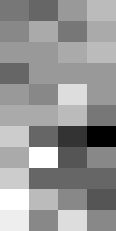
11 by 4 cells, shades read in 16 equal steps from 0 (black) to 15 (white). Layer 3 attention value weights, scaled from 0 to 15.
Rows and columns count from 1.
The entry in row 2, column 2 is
10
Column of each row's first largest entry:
4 2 4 2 3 3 1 2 1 1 1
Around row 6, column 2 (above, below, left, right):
8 6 10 11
